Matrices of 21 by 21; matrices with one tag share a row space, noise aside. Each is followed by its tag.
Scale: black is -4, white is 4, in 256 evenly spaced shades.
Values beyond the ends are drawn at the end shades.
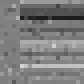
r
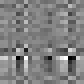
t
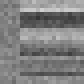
r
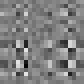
t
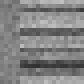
r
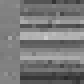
r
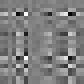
t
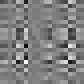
t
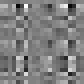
t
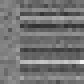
r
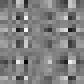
t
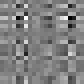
t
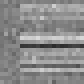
r
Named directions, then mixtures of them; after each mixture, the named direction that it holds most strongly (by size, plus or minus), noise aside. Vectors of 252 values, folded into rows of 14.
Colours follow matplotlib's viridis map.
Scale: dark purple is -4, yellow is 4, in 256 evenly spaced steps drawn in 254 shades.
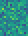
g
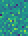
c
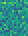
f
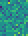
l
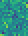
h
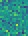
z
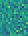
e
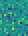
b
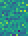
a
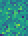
h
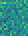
f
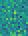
e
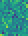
h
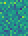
f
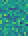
b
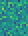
g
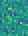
b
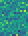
a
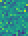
a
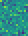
z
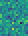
b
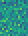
f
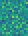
e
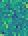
h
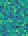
l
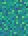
f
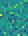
c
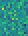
g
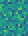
f
